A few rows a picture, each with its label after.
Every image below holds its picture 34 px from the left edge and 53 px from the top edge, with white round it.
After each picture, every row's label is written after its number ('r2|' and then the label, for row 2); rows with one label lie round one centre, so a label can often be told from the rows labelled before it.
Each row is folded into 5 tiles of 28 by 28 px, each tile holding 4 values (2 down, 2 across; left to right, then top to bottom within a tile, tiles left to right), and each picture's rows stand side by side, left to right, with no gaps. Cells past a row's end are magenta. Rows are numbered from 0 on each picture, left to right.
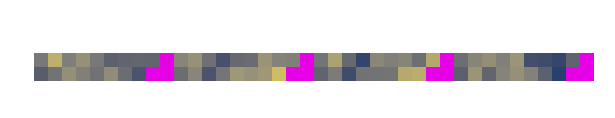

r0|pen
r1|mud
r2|mud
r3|pen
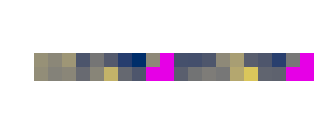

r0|pen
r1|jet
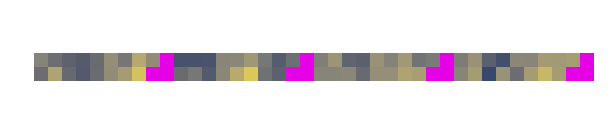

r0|mud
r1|jet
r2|mud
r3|mud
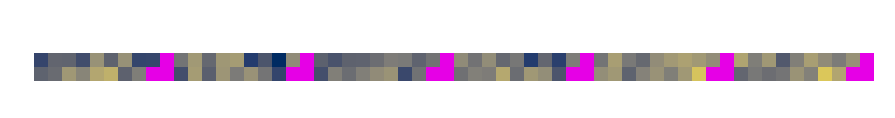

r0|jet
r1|pen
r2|jet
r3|pen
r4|mud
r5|mud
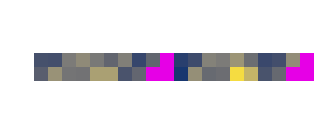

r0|jet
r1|jet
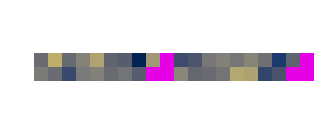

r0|pen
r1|jet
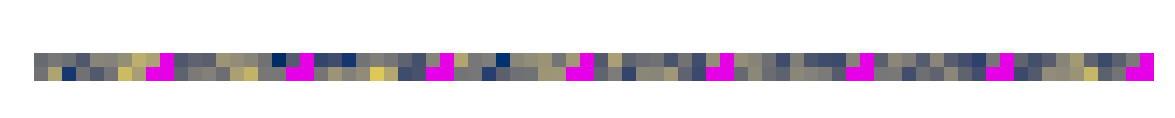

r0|mud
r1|jet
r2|jet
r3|mud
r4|pen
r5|pen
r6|pen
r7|jet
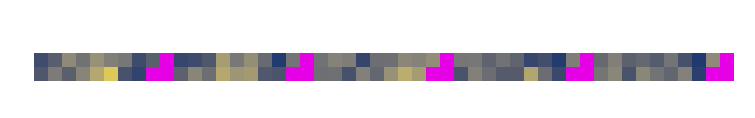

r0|jet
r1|jet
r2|mud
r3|pen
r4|pen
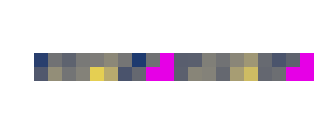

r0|jet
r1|jet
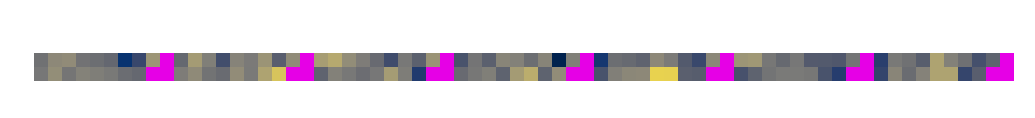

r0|pen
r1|mud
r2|pen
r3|jet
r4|jet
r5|pen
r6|jet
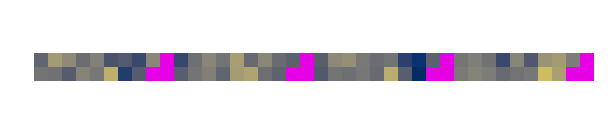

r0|pen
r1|jet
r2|pen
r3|mud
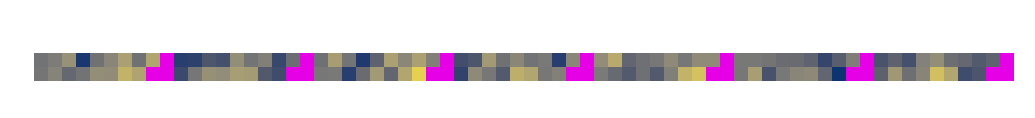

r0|mud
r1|jet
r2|mud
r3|jet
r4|mud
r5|pen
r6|jet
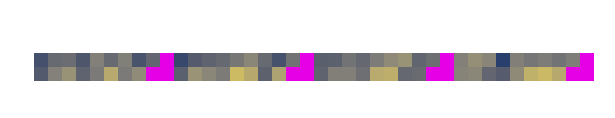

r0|jet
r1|jet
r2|jet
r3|mud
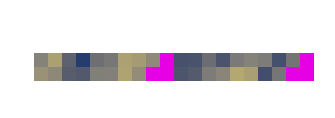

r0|mud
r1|jet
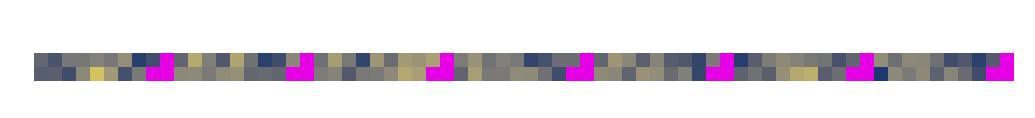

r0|jet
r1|pen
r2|mud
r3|pen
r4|pen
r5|jet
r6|pen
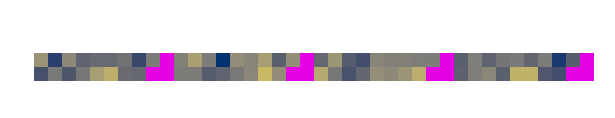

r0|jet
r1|mud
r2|mud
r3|jet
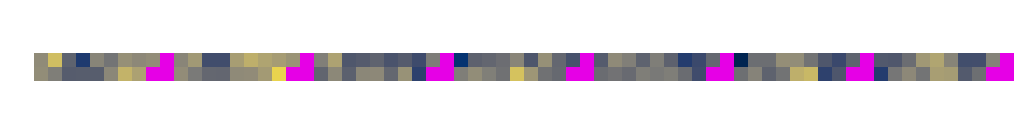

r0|mud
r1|mud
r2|pen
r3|jet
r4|pen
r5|jet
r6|jet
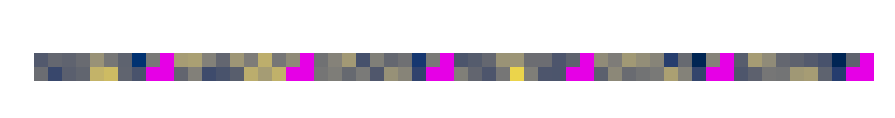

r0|jet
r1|mud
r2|pen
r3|jet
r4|pen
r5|pen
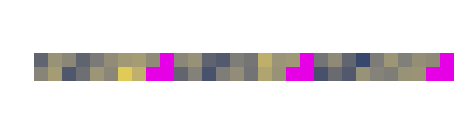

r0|mud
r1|mud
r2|mud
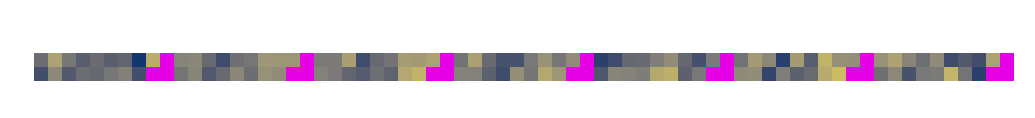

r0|pen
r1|mud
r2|mud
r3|mud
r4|jet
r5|mud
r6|pen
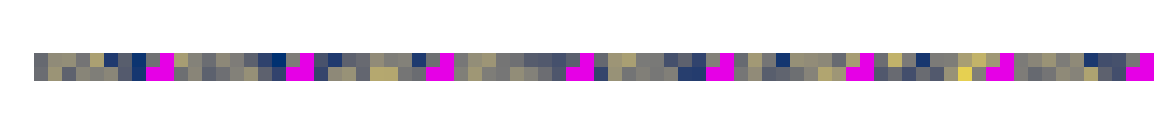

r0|pen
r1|pen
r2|jet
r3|pen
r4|pen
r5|mud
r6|mud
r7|pen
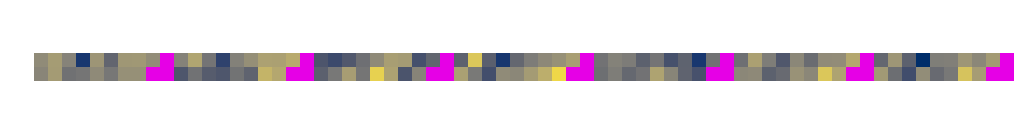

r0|mud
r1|mud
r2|jet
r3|mud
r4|pen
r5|mud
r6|mud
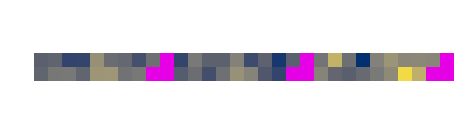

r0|jet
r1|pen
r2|mud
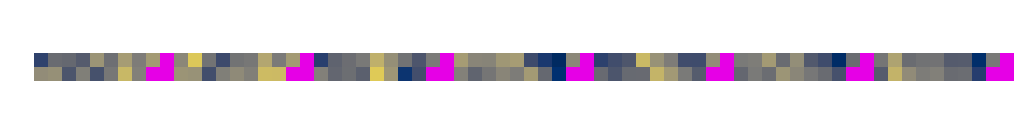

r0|mud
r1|mud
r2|jet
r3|pen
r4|jet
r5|pen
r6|pen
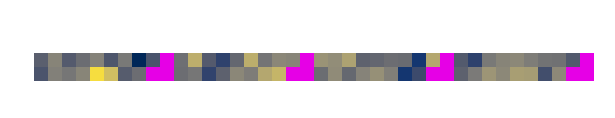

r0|jet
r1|mud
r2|pen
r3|jet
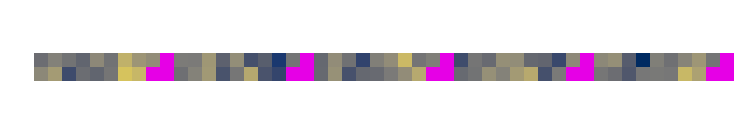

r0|mud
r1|pen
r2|mud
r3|jet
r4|mud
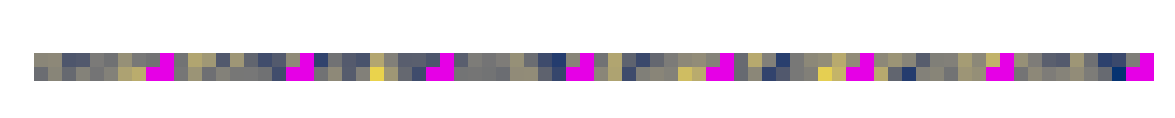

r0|mud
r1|pen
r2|jet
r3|pen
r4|mud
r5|mud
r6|mud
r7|pen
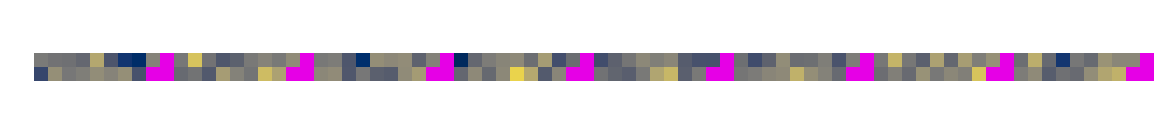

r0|pen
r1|mud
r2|mud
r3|jet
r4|jet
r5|jet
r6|mud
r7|mud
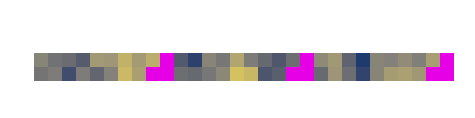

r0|mud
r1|jet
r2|mud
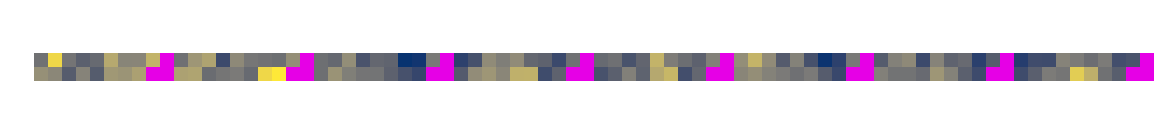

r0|mud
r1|mud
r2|pen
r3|jet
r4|jet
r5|pen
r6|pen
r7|jet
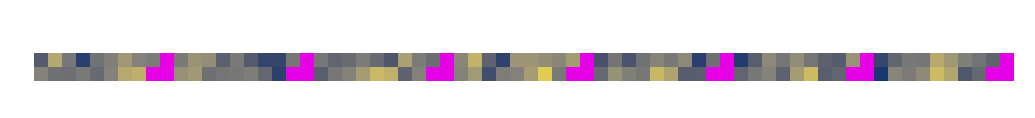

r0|mud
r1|pen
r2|jet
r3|mud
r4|jet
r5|jet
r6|jet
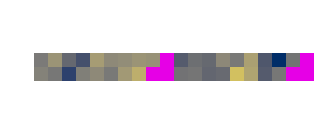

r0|mud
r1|jet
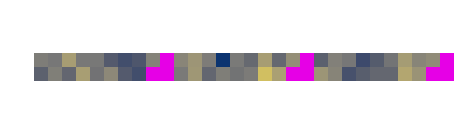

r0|pen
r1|mud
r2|mud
